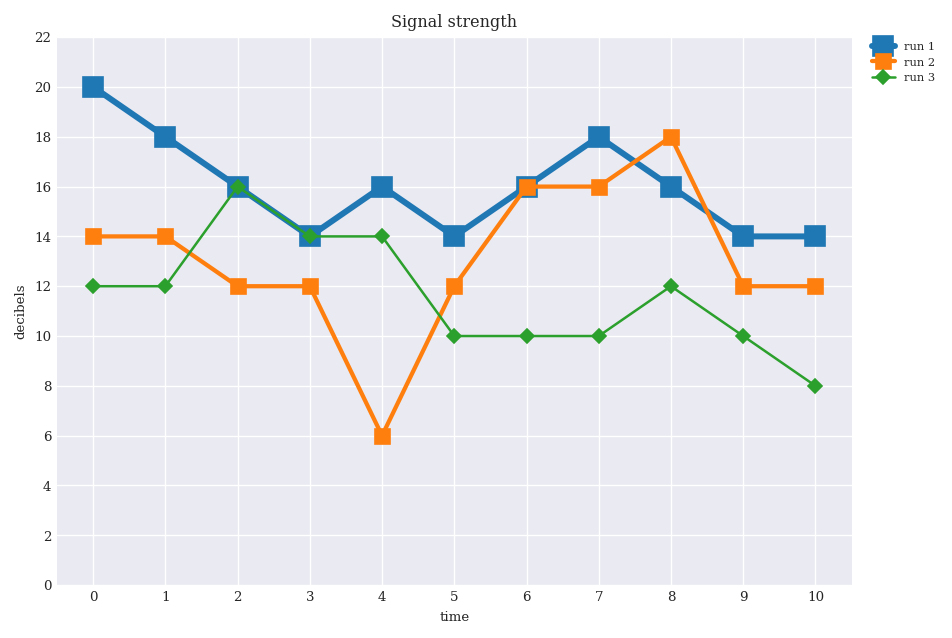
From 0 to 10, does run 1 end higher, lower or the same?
lower
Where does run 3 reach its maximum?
2
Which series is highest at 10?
run 1
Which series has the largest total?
run 1
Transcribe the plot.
Title: Signal strength
x-axis: time, ticks 0 1 2 3 4 5 6 7 8 9 10
y-axis: decibels, ticks 0 2 4 6 8 10 12 14 16 18 20 22
Legend: run 1, run 2, run 3
Values:
run 1: 20 18 16 14 16 14 16 18 16 14 14
run 2: 14 14 12 12 6 12 16 16 18 12 12
run 3: 12 12 16 14 14 10 10 10 12 10 8
